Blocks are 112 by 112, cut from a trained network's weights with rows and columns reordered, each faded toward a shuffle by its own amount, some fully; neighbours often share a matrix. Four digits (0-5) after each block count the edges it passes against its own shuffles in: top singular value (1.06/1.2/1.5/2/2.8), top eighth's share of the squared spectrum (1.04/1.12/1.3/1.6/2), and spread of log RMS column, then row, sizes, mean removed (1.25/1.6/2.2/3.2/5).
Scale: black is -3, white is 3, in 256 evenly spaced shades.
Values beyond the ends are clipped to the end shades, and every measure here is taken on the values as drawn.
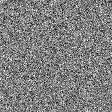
0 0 0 0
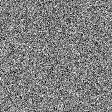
1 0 0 0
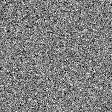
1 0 0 0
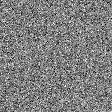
0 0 0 0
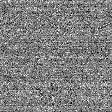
3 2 1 0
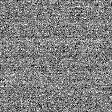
2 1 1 0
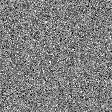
0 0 0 0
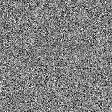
2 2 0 0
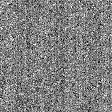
2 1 0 1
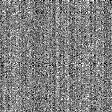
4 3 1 3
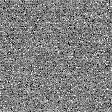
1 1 0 0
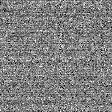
3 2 2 0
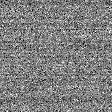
2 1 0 0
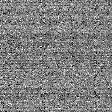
3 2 2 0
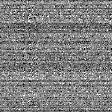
4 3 3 2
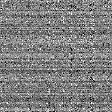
4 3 3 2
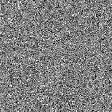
2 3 1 1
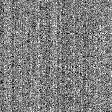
3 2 0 2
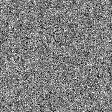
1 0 0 0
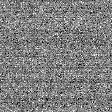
3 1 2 0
